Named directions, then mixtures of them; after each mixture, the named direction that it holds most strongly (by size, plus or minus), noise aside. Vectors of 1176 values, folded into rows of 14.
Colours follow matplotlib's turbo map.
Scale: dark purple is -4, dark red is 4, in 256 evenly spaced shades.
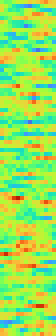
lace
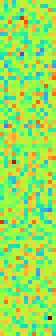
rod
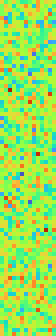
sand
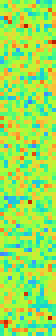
sand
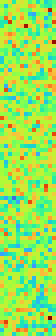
sand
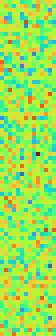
sand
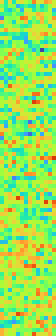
lace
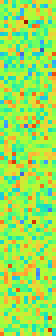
rod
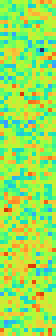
lace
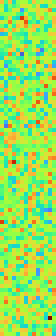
rod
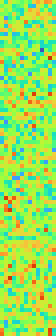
sand
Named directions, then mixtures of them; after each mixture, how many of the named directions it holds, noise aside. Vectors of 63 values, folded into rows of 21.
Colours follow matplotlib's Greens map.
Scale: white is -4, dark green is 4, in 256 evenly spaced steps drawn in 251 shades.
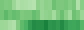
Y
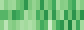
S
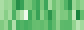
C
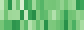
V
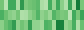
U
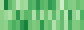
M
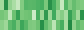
two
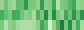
one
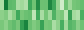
one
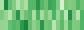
one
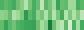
one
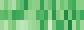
one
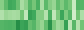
three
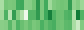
one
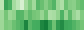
three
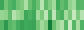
one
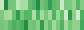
one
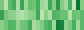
one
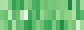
two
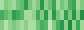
one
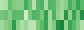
three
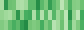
one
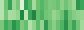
one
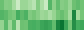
three
